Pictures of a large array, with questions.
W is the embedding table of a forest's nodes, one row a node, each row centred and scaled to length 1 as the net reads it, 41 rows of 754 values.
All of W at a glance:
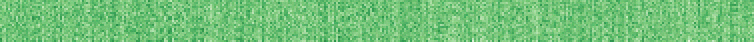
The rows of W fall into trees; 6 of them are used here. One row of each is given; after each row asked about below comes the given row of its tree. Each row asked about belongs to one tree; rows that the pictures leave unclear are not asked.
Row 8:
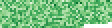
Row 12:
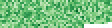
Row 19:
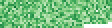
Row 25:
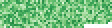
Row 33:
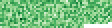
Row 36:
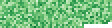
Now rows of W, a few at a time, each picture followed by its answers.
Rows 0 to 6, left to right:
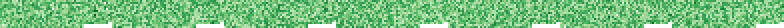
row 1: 25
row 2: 36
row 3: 19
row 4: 8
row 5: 25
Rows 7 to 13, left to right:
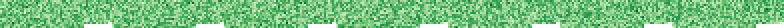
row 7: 19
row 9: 36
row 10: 8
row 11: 25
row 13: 12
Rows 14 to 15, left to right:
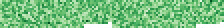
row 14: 25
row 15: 12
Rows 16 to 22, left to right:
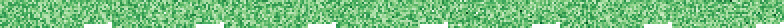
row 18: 19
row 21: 19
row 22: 33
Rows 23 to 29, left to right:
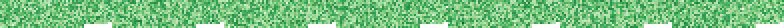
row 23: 12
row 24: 25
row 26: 12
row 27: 33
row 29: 19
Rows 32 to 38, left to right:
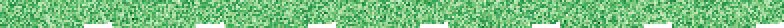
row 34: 8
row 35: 25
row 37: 19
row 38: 19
